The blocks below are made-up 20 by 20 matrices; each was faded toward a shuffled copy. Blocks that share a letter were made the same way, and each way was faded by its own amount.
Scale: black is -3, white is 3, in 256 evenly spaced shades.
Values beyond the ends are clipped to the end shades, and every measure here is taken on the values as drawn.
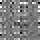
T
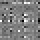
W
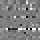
W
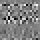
W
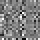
T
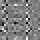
T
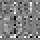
W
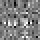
T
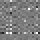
W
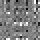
T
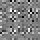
T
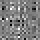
T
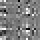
T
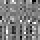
T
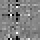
W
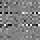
W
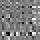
T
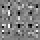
W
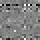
W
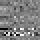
W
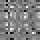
T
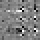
W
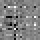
W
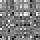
T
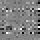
W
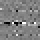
W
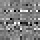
W
